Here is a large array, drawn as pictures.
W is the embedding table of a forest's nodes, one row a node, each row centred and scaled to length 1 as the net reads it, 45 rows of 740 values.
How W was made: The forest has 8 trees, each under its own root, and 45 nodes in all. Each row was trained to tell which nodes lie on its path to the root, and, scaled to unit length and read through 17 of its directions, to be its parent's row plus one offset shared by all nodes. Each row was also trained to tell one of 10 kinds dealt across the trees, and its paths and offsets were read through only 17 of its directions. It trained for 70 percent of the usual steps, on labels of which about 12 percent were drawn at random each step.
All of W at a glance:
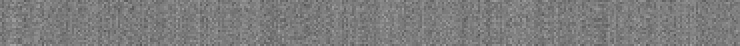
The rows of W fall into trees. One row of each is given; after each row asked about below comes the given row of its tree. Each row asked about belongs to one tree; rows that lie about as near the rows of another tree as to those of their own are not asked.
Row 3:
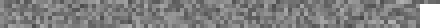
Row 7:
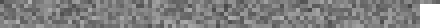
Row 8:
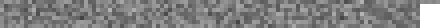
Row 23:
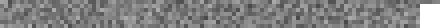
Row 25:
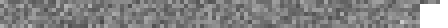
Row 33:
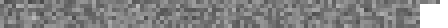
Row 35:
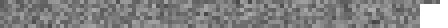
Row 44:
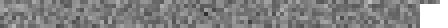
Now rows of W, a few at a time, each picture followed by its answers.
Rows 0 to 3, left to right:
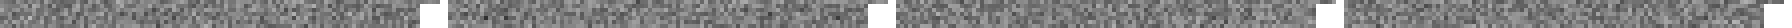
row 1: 44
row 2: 35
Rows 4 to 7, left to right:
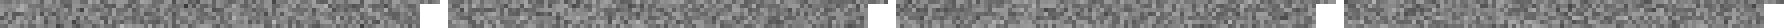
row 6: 23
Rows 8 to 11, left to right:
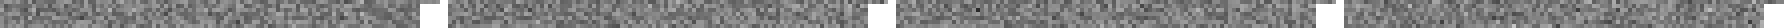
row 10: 8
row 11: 44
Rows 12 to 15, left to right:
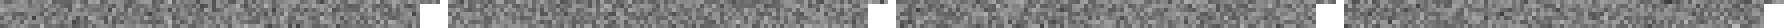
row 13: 3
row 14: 25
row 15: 23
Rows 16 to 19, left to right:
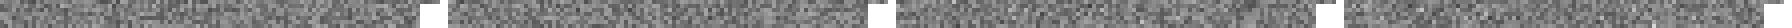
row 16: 23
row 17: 7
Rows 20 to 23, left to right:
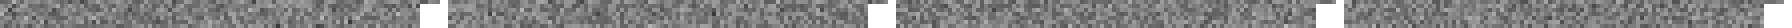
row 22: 35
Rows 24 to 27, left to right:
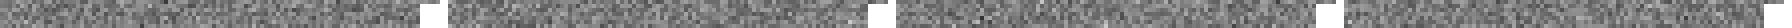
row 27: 44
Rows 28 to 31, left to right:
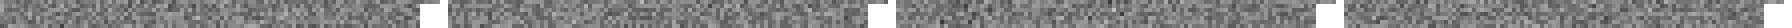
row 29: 33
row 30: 44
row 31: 7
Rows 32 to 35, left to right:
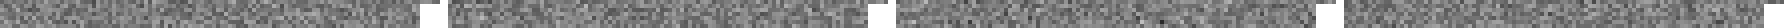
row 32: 7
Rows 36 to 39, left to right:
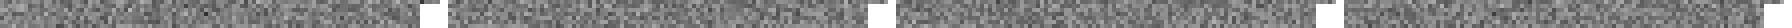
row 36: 44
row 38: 3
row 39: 23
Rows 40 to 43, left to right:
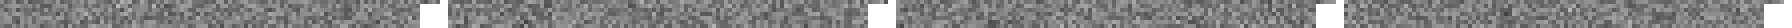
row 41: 33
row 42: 8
